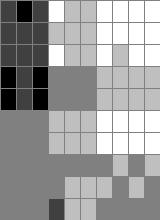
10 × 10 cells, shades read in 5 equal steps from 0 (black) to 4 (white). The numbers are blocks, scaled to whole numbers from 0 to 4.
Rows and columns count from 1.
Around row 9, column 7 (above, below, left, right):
2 2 3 2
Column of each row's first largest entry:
4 7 4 7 7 7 7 8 5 5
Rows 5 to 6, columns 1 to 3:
0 1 0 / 2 2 2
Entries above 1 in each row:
7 7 7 7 7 10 10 10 10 9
